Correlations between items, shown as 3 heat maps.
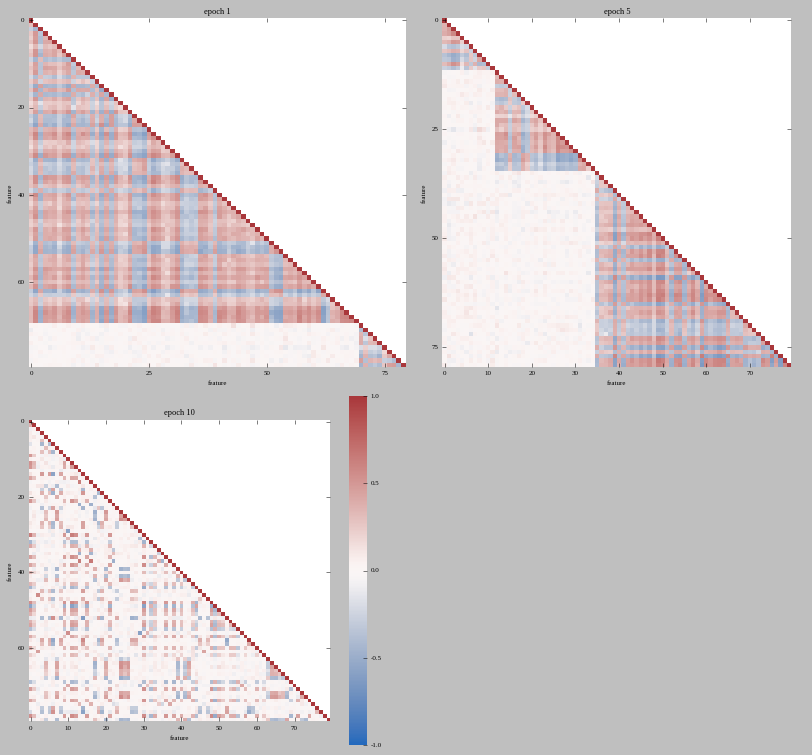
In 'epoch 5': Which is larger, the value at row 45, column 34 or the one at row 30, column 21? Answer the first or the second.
the second
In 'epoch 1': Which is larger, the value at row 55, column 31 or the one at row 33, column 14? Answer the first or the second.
the first
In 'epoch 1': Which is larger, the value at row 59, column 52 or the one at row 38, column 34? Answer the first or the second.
the second
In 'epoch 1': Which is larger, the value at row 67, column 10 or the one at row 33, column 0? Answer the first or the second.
the first
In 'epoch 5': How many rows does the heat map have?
80
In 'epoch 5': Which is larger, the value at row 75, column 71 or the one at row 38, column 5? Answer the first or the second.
the first
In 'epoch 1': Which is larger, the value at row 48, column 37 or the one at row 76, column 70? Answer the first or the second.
the first
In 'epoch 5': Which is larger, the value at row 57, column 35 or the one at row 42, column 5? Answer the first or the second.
the second
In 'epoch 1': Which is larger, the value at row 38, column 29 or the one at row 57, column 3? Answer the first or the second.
the second
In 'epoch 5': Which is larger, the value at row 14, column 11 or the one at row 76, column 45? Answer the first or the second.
the second
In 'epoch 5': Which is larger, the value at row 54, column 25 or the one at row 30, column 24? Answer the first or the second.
the second
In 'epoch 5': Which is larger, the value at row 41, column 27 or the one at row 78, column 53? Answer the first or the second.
the second
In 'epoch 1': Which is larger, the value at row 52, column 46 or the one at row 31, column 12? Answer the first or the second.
the second
